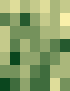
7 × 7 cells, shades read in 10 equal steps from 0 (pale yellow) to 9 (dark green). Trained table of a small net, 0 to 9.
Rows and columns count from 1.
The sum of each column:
29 37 30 33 30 24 23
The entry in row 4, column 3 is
3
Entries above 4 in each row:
0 2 3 4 3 4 5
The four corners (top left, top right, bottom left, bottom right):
2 2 9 5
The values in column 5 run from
1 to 7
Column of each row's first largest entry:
3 3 2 7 2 5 1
